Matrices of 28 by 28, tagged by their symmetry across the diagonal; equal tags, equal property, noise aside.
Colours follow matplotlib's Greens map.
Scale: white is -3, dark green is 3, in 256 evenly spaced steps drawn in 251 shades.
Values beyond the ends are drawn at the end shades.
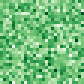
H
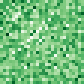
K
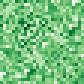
K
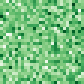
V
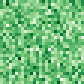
V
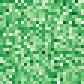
V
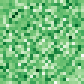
K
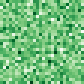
H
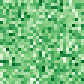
V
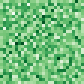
K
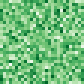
H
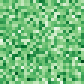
H
